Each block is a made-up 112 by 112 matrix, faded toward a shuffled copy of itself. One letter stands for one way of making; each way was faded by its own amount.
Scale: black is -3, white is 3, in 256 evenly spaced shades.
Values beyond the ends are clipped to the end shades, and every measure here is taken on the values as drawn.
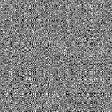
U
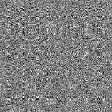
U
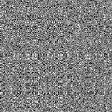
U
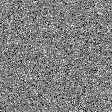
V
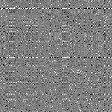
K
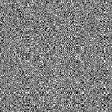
U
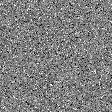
V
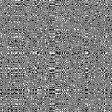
K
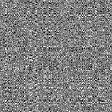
U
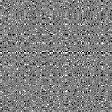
K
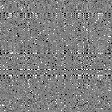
K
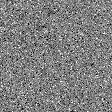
V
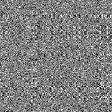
U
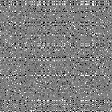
K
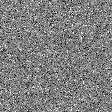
V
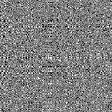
U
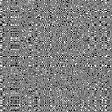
K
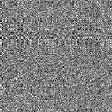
U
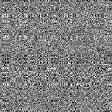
U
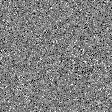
V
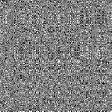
U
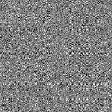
U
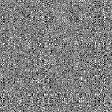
U
